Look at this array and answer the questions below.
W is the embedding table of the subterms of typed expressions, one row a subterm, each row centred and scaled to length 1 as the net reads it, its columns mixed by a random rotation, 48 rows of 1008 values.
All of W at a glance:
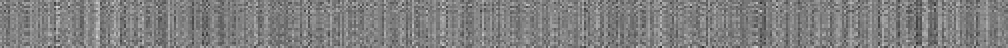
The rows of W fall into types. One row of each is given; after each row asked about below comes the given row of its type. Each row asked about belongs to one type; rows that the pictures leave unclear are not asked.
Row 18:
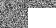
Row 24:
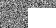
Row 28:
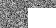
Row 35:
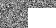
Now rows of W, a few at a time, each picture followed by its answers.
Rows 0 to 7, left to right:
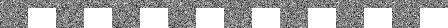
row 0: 18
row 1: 35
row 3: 28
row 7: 18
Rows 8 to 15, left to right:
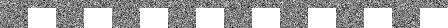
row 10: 24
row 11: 24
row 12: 24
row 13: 18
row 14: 35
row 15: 28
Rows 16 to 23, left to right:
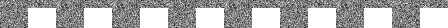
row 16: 24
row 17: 18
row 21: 24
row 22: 18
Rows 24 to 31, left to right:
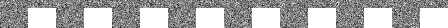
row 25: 35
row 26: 24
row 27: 35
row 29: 18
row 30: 18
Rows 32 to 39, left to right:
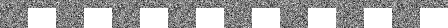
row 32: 35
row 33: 18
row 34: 35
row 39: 18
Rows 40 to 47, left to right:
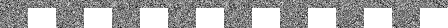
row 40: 35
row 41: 28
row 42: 24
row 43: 35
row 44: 18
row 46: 28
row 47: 28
